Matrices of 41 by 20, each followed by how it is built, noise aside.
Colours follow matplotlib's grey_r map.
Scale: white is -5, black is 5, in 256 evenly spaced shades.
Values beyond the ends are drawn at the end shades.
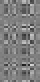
low rank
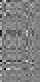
low rank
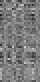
low rank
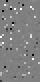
sparse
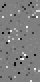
sparse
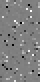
sparse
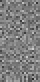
low rank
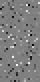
sparse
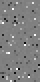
sparse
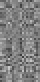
low rank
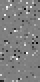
sparse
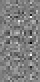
low rank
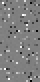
sparse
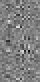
low rank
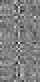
low rank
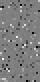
sparse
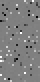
sparse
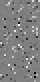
sparse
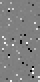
sparse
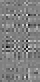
low rank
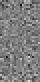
low rank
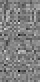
low rank
